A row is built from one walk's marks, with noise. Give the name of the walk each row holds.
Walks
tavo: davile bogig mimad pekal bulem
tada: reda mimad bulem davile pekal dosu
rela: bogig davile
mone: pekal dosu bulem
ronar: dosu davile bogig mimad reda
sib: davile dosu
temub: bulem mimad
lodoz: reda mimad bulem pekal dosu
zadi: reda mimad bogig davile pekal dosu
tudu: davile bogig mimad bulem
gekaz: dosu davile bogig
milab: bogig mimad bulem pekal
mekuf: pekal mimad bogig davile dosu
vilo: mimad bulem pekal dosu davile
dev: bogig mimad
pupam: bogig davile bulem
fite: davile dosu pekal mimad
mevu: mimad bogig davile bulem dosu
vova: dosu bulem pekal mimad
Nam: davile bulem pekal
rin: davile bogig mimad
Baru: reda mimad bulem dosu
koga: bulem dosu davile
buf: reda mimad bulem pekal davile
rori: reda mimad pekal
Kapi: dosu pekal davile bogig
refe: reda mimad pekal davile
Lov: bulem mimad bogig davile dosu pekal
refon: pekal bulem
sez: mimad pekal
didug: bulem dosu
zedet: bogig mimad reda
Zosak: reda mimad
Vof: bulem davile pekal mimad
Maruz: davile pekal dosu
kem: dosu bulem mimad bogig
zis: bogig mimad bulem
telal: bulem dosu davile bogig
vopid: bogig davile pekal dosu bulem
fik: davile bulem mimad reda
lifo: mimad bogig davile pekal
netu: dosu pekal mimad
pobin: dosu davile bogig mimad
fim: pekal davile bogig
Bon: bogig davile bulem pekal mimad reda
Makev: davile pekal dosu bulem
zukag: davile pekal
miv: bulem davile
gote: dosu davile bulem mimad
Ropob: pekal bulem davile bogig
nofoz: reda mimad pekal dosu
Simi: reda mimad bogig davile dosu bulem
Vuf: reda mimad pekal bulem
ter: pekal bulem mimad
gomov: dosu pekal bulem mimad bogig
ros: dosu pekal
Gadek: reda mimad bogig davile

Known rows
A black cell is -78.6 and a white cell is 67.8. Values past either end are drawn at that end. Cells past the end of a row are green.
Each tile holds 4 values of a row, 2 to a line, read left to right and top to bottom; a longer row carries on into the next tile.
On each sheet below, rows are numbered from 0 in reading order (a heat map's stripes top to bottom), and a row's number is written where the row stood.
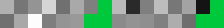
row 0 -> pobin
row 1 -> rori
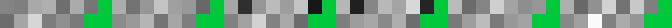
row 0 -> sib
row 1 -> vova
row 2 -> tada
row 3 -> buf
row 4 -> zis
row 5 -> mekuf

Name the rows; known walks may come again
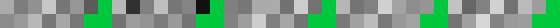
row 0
netu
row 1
Zosak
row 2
Maruz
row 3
zis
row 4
rin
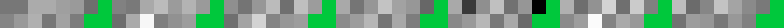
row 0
mone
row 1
telal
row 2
rela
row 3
vova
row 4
nofoz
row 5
mekuf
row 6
temub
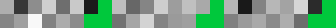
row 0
zadi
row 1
tudu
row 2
buf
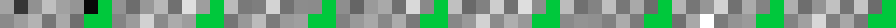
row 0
lodoz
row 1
fim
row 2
dev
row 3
zukag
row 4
lifo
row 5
sez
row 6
pobin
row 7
fite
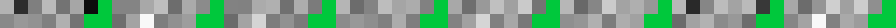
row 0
rori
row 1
gekaz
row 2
sib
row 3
ter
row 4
vilo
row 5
milab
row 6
fik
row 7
Lov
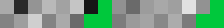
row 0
tada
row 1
Nam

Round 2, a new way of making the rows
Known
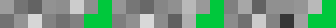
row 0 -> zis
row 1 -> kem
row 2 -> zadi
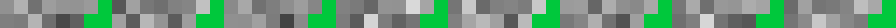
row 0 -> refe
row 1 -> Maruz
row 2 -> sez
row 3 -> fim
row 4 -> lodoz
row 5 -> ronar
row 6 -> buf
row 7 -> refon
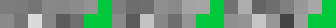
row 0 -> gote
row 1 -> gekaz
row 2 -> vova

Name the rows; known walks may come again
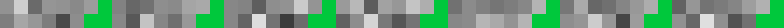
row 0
rori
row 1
gekaz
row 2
lifo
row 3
Bon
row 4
didug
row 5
vova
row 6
vilo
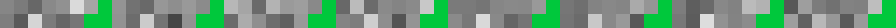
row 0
fim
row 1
pobin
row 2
zedet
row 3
tada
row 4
gote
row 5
miv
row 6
telal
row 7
Maruz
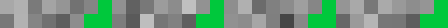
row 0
Zosak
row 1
rela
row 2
sez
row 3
fik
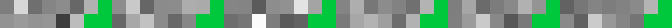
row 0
nofoz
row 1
Vuf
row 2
tavo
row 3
Baru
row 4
ter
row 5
koga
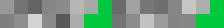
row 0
kem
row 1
refon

